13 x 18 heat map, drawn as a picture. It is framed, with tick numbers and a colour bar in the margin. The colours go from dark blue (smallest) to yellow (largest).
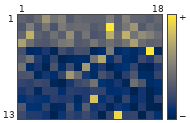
Calmest part: bottom left. Histogram: skewed, a long tail of high values. Grain: fine. Roughest part: centre. Stripes: none. Seam: horizontal, 30% of the way down, the top part higher.
